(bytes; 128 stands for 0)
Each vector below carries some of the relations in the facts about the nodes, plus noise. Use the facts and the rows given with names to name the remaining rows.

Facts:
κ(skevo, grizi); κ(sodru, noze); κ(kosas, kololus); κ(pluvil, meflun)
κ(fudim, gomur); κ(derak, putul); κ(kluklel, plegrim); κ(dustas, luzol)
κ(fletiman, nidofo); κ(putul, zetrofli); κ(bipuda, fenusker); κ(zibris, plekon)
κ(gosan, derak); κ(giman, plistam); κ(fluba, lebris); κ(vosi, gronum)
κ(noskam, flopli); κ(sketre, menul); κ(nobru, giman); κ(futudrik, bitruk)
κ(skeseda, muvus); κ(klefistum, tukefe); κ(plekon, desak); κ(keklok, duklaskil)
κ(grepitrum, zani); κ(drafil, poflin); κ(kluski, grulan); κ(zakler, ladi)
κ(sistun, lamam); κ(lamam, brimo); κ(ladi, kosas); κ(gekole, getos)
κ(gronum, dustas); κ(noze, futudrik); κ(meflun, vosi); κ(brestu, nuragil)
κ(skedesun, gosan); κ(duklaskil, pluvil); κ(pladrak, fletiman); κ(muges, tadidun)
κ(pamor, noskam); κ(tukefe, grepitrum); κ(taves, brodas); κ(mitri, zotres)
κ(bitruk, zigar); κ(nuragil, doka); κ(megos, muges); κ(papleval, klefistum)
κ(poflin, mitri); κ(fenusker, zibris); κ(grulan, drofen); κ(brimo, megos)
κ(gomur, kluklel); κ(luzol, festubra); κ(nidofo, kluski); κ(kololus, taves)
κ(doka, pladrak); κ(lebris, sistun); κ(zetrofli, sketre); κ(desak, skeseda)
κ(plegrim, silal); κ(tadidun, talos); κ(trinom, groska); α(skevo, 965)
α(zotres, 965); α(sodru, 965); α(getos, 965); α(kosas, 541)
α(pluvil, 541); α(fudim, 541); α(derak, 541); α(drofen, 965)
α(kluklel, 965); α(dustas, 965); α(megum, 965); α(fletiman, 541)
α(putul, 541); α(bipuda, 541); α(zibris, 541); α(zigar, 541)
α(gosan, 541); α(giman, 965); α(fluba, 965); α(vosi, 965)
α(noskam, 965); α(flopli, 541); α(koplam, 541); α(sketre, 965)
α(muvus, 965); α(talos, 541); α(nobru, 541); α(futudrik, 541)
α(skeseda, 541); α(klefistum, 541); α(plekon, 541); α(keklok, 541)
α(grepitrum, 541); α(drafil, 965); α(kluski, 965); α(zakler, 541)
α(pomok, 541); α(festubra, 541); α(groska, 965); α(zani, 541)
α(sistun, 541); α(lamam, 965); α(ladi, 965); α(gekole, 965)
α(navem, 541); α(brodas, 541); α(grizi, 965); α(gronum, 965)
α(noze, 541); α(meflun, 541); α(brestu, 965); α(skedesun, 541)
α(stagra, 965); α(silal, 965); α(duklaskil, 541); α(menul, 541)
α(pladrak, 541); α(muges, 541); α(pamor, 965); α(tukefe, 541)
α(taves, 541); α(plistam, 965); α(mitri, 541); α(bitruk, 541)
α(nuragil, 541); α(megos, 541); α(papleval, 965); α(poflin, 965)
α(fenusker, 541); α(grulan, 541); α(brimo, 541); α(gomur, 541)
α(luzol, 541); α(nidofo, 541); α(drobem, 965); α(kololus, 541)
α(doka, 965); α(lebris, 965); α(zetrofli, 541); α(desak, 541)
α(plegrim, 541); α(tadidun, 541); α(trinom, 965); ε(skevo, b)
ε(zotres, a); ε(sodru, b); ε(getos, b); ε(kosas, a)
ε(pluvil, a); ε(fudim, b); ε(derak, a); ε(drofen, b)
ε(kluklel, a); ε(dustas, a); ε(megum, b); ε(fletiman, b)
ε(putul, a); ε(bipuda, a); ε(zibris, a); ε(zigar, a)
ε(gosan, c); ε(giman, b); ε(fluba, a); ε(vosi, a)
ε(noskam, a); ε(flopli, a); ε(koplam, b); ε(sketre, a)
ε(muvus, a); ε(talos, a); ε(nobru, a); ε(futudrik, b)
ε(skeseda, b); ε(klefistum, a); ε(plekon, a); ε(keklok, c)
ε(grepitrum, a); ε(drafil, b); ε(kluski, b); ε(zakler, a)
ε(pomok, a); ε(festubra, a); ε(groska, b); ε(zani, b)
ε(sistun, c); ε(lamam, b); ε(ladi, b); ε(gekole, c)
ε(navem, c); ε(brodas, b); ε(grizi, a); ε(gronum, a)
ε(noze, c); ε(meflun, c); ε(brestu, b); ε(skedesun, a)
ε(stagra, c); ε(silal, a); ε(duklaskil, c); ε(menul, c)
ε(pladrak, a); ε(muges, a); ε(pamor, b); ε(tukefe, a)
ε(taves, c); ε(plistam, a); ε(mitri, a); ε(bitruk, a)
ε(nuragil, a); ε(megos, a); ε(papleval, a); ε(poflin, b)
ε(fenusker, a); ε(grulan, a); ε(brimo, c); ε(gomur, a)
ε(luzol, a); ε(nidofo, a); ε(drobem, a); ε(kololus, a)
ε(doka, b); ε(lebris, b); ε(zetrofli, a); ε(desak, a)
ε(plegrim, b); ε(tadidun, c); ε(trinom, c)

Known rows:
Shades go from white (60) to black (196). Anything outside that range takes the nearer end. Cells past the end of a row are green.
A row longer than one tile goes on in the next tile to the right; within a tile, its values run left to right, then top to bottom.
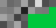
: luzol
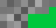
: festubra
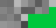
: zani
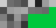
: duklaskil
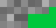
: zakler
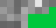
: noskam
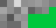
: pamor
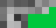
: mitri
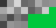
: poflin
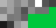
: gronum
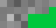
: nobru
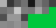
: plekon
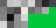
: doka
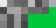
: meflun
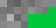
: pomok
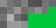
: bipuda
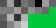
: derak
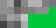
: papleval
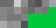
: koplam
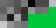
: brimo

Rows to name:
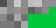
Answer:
drofen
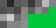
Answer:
gomur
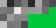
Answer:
desak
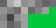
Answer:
brestu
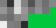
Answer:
skeseda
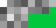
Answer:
pluvil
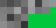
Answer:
menul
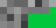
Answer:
keklok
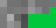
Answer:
zigar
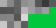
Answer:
nuragil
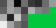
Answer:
sistun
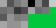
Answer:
megos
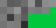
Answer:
navem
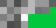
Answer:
sketre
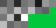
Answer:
zetrofli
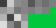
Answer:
lebris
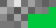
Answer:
sodru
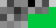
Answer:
muges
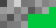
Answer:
drafil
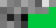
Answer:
taves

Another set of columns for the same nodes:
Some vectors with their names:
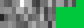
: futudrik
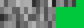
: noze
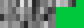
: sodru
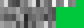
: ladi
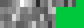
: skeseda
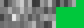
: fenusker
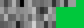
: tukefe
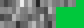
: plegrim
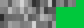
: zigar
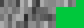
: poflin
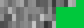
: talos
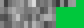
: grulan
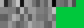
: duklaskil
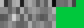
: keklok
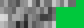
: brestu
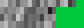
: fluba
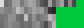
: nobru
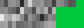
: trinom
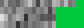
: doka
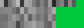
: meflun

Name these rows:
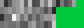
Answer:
bipuda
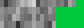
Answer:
fletiman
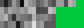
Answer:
zani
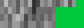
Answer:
kluklel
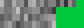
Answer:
skedesun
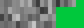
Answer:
mitri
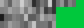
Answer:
bitruk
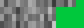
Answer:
tadidun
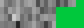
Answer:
pladrak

